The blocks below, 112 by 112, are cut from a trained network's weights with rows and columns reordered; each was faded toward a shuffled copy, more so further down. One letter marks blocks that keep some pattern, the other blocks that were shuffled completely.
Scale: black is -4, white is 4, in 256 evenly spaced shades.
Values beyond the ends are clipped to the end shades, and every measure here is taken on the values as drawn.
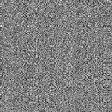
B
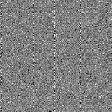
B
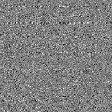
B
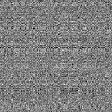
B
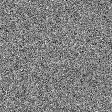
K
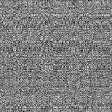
B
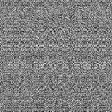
B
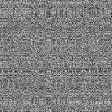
B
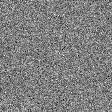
K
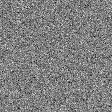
K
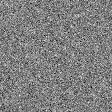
K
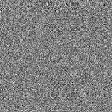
B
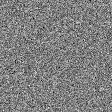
K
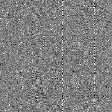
B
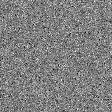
K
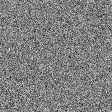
K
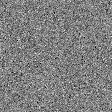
K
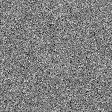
K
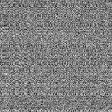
B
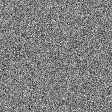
K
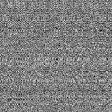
B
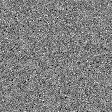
K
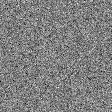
K
